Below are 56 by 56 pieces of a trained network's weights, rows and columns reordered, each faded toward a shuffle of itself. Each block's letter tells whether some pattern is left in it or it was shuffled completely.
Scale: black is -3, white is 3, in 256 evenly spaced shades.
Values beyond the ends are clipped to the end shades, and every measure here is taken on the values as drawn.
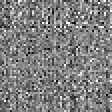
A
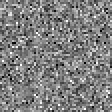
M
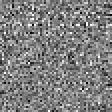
A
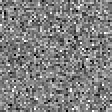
M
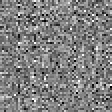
A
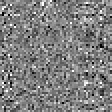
A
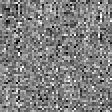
A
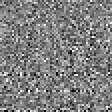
A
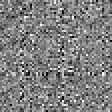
A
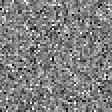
M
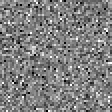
M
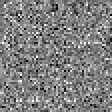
A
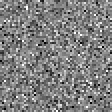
M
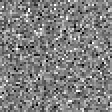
M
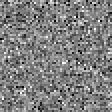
A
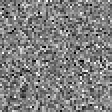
A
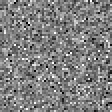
M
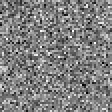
M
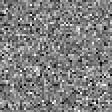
A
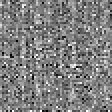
A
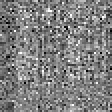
A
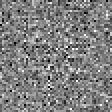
A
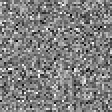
A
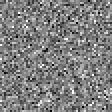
M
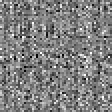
A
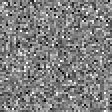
M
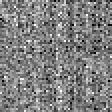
A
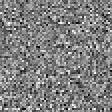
A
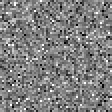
M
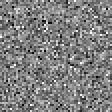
M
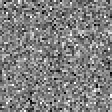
M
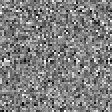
A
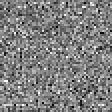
A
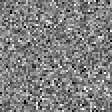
M
